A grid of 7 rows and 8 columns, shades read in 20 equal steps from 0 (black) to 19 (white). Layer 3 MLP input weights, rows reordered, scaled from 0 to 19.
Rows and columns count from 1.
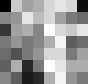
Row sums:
90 97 106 85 87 94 73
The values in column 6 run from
12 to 18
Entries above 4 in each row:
6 8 7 8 8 7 6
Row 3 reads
4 12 13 10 19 16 15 17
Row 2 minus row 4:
1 0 8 4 3 -6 2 0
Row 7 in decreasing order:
18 13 11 10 9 7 3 2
